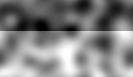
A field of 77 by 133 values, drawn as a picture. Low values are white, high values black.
Ninth with the lowest average: bottom middle. Lone odd cells: none. Seam: horizontal, 40% of the way down, the top part higher.
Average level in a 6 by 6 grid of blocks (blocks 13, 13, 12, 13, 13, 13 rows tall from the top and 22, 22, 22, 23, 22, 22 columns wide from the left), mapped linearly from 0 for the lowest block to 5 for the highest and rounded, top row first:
434545 | 454344 | 344331 | 321141 | 210122 | 011111
